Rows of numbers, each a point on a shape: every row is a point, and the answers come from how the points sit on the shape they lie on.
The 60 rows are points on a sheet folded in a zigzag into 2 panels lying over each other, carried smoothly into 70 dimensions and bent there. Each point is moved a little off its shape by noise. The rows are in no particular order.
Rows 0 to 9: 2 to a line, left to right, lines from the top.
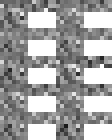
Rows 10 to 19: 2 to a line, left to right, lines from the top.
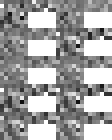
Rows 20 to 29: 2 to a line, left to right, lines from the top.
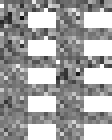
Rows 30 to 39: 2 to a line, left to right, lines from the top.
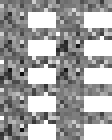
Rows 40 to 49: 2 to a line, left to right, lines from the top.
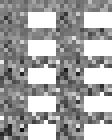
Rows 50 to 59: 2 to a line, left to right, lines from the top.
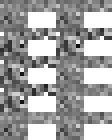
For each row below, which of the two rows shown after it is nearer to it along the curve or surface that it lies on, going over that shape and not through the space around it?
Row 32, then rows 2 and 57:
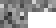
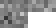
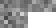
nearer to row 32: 57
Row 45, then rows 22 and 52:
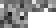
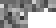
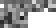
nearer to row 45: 22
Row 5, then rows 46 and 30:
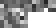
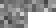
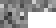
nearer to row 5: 30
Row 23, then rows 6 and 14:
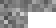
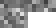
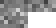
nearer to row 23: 6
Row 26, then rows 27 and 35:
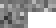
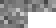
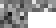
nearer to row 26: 27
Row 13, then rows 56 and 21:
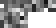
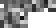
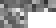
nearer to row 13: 56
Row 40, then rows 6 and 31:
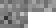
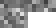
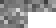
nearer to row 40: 31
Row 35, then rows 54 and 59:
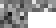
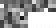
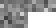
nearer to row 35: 54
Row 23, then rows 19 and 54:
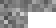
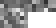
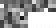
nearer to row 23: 19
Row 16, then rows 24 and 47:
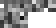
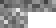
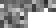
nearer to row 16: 47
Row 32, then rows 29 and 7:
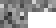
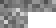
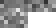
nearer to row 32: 29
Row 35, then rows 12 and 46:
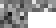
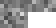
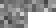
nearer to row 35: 12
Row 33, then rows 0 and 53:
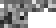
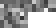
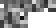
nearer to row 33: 53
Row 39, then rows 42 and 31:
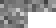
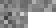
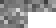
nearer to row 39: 31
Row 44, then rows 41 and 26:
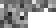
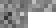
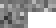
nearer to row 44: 41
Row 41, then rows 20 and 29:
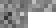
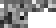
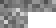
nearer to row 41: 29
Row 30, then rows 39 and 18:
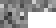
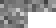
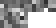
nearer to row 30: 18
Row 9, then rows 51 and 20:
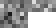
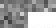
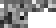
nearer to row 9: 20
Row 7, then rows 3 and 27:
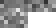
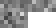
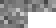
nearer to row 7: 27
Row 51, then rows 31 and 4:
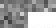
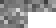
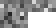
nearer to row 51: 31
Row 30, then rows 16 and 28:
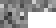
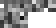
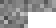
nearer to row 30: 16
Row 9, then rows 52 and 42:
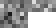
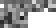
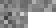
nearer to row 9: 42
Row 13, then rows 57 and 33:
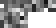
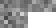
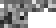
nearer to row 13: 33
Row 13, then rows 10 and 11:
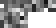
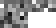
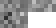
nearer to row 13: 10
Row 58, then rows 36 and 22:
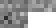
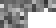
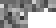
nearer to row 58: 36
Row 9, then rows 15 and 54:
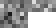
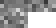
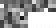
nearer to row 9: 54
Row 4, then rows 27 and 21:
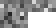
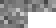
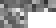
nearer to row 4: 21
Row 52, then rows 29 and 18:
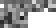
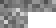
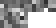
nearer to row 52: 18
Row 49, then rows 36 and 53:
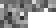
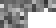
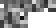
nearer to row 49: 53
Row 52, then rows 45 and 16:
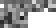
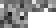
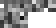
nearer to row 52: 16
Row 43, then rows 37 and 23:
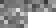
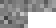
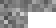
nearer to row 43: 37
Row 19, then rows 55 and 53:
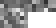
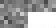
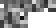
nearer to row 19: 53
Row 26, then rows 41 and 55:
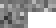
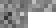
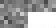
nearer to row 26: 55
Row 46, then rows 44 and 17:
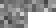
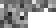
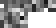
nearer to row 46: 17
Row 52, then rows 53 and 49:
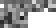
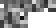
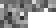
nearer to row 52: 53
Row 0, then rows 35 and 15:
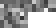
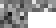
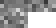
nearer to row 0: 35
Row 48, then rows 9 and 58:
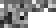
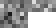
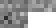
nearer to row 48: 9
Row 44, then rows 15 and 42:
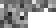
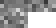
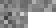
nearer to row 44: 42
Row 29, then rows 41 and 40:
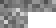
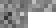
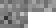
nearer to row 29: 41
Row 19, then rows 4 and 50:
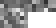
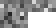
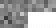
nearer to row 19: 4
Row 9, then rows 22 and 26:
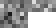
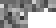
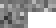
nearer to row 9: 22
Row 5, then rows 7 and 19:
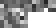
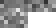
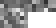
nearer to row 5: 19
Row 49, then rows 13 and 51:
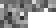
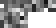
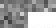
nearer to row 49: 13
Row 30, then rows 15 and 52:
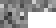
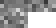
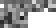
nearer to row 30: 52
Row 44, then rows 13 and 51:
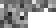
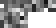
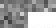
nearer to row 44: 13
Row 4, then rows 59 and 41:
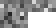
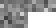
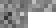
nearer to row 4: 41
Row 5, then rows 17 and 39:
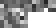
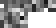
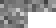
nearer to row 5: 17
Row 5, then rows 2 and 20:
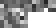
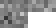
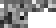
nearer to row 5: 20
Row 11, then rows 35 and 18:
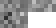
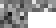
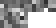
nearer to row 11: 35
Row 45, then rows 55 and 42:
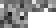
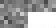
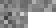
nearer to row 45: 42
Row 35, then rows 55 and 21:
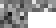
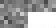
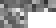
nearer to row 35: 21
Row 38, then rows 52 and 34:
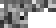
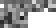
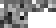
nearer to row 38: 52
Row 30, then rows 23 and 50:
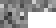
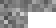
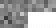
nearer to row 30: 23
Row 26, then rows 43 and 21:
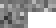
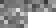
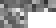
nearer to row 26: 43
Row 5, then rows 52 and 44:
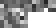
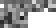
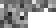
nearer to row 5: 44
